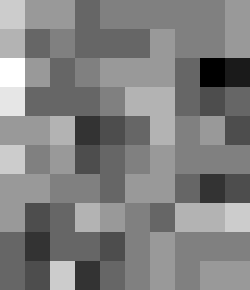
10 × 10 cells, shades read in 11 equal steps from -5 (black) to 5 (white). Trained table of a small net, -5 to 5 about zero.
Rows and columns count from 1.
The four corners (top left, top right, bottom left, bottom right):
3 1 -1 1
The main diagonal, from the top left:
3 -1 -1 -1 -2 0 1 2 0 1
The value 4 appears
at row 4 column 1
